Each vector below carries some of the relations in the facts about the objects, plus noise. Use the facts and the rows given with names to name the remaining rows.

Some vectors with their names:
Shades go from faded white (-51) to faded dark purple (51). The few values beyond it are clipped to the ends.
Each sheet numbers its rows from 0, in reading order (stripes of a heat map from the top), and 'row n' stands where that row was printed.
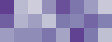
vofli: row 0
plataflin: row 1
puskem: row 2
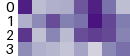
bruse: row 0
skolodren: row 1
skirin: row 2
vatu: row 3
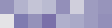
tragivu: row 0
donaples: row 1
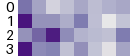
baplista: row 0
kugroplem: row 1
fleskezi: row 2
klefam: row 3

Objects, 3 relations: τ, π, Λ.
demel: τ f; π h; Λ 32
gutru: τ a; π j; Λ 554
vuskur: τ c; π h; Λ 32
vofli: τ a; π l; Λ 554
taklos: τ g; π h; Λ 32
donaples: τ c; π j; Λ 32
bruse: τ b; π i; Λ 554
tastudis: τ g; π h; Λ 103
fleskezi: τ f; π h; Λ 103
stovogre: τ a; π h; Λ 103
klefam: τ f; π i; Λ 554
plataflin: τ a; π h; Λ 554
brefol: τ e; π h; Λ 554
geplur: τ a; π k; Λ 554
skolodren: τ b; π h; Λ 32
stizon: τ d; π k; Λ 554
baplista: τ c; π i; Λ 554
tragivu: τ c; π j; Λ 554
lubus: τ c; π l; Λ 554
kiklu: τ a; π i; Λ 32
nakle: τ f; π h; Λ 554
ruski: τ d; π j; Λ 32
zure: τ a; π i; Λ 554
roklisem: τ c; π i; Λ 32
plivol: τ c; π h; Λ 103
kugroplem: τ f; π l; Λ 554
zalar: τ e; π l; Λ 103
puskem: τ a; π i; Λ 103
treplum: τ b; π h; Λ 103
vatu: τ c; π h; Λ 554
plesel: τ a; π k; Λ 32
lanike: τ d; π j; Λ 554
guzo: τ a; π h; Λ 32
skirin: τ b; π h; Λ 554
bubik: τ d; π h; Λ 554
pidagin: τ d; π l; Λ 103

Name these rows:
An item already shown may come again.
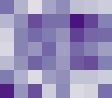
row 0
lubus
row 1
skolodren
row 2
guzo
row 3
ruski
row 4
stovogre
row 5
lubus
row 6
nakle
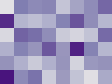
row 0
vuskur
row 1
zure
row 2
taklos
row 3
kiklu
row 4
tragivu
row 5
klefam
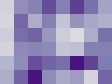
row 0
plesel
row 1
roklisem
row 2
tastudis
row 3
plivol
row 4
skolodren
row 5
demel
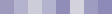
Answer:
tragivu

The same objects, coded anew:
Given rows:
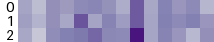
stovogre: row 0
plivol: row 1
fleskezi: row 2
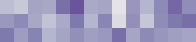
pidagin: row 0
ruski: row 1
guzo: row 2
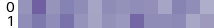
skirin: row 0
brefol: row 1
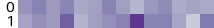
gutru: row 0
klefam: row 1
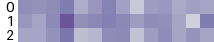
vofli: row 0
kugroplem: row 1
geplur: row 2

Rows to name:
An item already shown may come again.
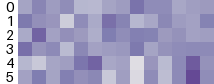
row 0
zure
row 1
donaples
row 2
bruse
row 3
vuskur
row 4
pidagin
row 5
bubik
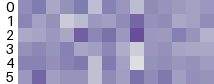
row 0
tragivu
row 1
kiklu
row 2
treplum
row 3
vofli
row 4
lubus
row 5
baplista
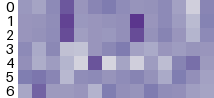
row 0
kugroplem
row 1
nakle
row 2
nakle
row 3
plesel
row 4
taklos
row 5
skolodren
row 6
bruse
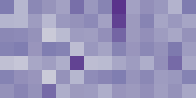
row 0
demel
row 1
puskem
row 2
kiklu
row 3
vatu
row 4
tastudis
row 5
roklisem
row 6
plataflin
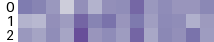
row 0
roklisem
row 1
zalar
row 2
plivol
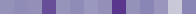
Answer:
nakle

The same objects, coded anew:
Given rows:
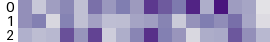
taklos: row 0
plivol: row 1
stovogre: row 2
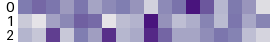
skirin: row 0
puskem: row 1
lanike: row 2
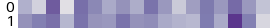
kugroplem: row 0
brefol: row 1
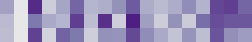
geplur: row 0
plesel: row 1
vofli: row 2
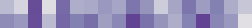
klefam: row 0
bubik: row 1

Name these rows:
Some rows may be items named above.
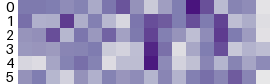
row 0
skirin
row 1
tastudis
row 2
bubik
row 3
pidagin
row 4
puskem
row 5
vatu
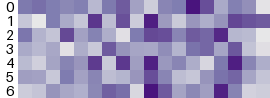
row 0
skirin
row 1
plesel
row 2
tastudis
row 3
tragivu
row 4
guzo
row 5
fleskezi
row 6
ruski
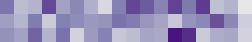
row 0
tastudis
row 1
nakle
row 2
bruse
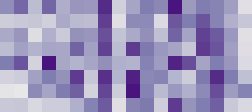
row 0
skolodren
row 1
roklisem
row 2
vuskur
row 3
demel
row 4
treplum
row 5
guzo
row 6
kiklu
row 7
donaples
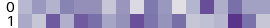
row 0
zalar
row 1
plataflin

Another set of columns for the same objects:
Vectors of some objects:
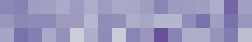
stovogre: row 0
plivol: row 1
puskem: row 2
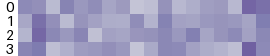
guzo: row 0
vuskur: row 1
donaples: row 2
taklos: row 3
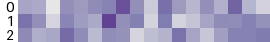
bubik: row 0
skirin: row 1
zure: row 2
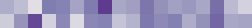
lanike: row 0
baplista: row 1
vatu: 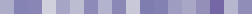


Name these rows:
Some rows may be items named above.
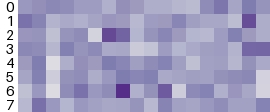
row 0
plivol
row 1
tastudis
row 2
bruse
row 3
guzo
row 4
skolodren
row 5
zalar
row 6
ruski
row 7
vuskur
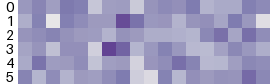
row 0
plesel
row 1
pidagin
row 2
plivol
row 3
bruse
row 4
kiklu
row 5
plataflin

